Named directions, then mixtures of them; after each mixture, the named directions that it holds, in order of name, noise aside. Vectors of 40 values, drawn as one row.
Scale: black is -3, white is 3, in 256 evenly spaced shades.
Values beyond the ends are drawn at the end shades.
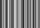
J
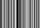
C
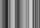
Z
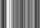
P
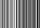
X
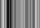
P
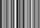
C, J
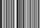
C, J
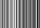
X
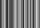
J, P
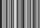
C, J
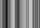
Z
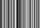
C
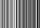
X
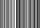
C, X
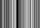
C, Z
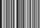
C, J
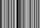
C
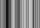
P, Z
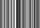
C, X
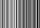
X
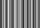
J
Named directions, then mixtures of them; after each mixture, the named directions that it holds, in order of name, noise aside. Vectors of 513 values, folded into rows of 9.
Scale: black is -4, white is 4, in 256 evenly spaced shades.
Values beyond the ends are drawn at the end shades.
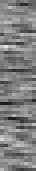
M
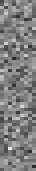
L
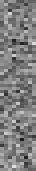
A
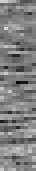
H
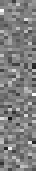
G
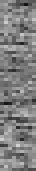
A, M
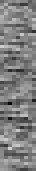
L, M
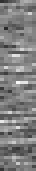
H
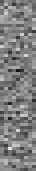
L, M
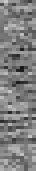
H, L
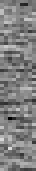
G, M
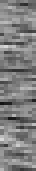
M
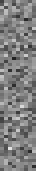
L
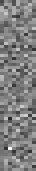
G, L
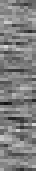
M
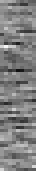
H, M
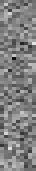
A, L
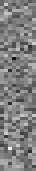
A, L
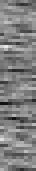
M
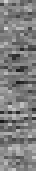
H, L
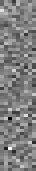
G, L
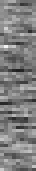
H, M
